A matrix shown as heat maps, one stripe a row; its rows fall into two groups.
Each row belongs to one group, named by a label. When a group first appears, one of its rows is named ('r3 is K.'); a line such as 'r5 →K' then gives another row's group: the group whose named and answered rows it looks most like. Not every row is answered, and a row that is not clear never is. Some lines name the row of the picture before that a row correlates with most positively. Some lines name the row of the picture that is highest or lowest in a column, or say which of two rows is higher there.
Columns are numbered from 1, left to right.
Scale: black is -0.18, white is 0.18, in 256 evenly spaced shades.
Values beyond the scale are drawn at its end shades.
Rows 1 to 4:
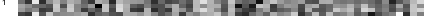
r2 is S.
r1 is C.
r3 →S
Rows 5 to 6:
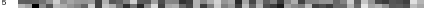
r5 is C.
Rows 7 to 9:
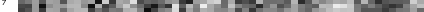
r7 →C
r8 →C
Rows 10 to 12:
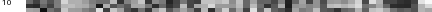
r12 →S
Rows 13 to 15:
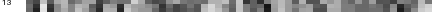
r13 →C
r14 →C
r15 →C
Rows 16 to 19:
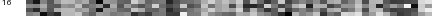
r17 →S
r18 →C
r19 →S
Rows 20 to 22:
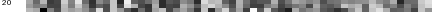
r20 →S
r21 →S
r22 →S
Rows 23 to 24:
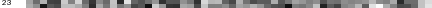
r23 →S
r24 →S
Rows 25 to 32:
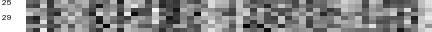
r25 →C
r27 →S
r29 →C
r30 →C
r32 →C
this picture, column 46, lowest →29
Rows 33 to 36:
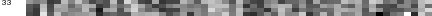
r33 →S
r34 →C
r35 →C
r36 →C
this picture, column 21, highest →34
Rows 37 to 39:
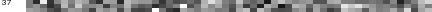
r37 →C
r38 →S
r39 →S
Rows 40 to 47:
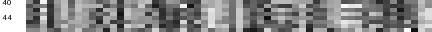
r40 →C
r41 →C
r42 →C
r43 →C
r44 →C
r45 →C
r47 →S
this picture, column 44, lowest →47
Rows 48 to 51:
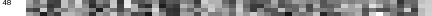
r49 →S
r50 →C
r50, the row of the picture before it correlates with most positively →45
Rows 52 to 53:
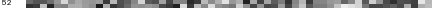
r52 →C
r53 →C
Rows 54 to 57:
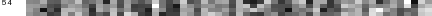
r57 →S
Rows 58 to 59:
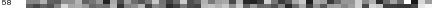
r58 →S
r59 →C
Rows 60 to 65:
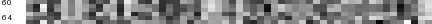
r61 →C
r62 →C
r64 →S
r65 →C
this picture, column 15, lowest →65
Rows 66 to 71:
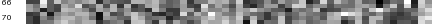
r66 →C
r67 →S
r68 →S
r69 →C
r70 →C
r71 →C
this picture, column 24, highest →68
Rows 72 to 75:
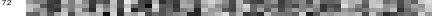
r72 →S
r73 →S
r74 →S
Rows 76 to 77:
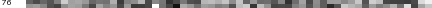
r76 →C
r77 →S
